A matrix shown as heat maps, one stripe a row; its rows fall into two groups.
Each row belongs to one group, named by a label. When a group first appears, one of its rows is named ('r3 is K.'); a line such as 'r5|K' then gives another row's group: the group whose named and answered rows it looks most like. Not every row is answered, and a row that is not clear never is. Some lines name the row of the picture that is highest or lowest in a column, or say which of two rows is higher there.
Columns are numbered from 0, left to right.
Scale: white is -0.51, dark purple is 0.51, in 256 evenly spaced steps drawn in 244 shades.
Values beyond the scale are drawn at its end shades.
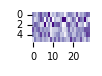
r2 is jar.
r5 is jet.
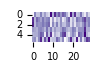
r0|jet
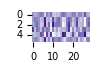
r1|jar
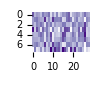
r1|jar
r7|jet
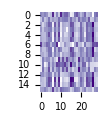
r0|jar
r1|jet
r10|jet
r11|jet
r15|jar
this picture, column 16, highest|13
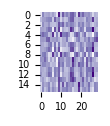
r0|jet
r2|jet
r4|jar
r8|jar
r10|jet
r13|jet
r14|jet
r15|jet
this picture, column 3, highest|5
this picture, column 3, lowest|13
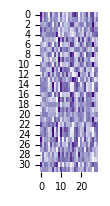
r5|jet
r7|jar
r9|jet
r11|jar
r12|jet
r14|jar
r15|jar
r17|jet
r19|jet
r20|jet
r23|jar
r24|jar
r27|jet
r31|jar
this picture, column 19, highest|12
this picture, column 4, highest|12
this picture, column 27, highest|22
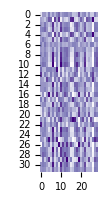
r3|jar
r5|jar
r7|jar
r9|jar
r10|jar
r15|jar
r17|jet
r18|jar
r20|jet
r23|jar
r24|jar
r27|jar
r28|jar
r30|jar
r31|jar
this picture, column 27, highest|25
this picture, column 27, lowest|21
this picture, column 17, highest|21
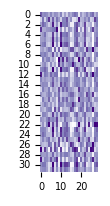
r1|jet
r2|jar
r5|jar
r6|jar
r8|jar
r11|jar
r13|jar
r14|jar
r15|jet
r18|jet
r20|jar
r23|jar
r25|jet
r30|jar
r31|jar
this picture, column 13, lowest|27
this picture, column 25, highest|27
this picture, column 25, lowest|22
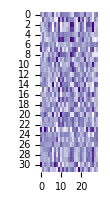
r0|jar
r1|jet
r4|jet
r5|jet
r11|jet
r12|jar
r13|jet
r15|jet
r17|jet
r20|jar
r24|jar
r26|jar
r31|jet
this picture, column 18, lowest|2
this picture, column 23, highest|23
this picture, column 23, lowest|14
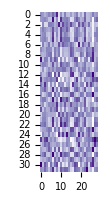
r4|jar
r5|jar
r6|jet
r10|jar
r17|jar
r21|jar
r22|jar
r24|jet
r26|jet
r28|jar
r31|jar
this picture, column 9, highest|2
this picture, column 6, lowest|12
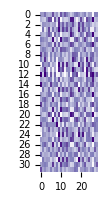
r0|jar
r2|jet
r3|jet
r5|jar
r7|jar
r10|jet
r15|jet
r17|jar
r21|jar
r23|jet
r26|jar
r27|jet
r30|jar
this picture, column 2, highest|12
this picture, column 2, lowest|3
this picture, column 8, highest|22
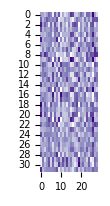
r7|jet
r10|jar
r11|jet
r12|jar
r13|jet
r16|jar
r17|jar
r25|jet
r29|jet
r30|jet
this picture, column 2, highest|8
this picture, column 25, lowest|29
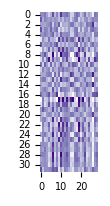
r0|jar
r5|jet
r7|jet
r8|jar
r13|jar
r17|jet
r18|jet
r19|jar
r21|jar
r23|jet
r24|jar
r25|jet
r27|jar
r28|jar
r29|jar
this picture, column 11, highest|17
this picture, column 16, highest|17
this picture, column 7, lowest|8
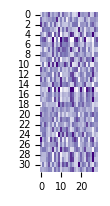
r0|jet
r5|jar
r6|jar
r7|jet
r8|jar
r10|jet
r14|jar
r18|jet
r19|jar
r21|jar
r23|jar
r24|jet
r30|jet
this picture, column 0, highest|25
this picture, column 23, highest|15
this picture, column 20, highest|15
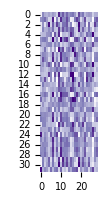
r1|jar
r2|jet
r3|jet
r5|jar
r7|jet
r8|jar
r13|jet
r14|jet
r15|jet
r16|jar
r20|jar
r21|jar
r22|jet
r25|jar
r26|jar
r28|jar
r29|jet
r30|jet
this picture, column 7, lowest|1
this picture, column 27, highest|2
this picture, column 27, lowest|17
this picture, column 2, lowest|2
